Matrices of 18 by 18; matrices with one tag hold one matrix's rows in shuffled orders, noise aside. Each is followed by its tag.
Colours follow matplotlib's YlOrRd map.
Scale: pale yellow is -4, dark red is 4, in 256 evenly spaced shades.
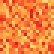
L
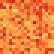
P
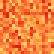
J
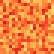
J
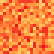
J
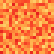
L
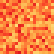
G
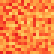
G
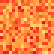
L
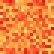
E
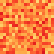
E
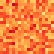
E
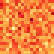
L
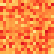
P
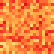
P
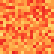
E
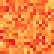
E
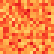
J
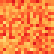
P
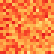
G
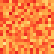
L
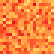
G
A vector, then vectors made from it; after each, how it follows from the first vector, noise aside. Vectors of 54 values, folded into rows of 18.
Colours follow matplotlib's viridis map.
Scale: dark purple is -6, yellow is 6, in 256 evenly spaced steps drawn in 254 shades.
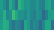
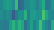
negated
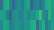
reversed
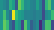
scaled up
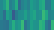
negated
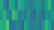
copied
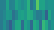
wrapped around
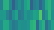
reversed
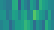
wrapped around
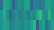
reversed
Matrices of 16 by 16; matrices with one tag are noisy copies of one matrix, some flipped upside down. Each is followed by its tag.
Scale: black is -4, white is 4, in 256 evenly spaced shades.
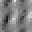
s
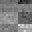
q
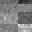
q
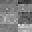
q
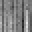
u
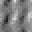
s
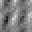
s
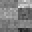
q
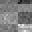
q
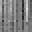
u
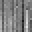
u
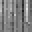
u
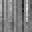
u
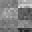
q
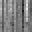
u
